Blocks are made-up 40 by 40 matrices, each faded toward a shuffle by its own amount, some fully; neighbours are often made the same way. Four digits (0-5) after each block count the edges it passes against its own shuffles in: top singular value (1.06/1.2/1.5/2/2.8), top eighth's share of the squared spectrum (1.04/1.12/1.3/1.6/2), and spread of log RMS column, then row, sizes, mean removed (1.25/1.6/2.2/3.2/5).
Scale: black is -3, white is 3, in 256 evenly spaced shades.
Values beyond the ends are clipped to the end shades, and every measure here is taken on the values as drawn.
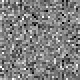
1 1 1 0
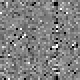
3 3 1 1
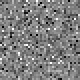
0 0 0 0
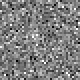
0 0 0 0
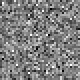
0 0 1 0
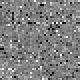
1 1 0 1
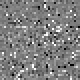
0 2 0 1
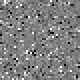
0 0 0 0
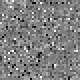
0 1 0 0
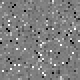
0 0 0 0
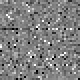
1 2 0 1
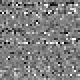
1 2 0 3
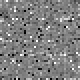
1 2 0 1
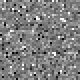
1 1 0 1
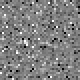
0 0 0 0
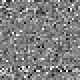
2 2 0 2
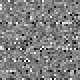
2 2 0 2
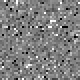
1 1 0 1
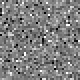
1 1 0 0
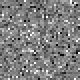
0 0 0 0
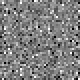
3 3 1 1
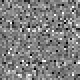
3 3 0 1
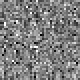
3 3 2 1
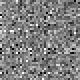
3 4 1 2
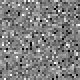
1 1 0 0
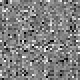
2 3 1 2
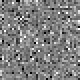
3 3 1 0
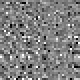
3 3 2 2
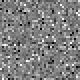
2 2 1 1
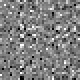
4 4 2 2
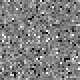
0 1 0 0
